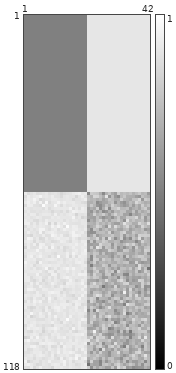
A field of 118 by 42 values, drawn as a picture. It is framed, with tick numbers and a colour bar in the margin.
The table splits into 2 rows of 2 panels. Panel 1,1: middling, flat. Panel 1,2: very high, flat. Panel 2,1: very high, fine-grained, faint in contrast. Panel 2,2: high, fine-grained.
